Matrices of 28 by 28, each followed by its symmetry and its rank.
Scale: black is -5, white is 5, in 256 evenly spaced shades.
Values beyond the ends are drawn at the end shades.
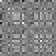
symmetric, rank three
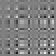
symmetric, rank one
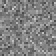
neither, full rank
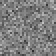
neither, full rank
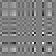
symmetric, rank one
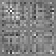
symmetric, rank three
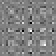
symmetric, rank three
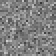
neither, full rank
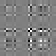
symmetric, rank one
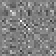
symmetric, rank five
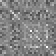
symmetric, rank five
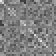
symmetric, rank five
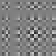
symmetric, rank one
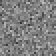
neither, full rank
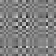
symmetric, rank one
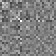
symmetric, rank three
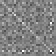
symmetric, rank five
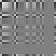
symmetric, rank one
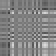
symmetric, rank one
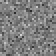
neither, full rank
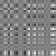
symmetric, rank one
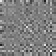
symmetric, rank three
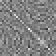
symmetric, rank five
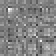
symmetric, rank three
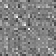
symmetric, rank five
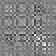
symmetric, rank three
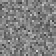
neither, full rank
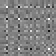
symmetric, rank three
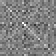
symmetric, rank five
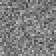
neither, full rank
